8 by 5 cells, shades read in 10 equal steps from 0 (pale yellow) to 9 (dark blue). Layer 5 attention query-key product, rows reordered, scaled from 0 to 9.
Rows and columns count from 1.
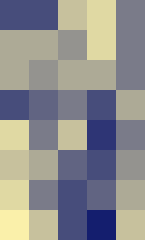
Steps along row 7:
up up down down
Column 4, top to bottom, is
1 1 3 7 8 7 6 9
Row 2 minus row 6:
1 0 -2 -6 1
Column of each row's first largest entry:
1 5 5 1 4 4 3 4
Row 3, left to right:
3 4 3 3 5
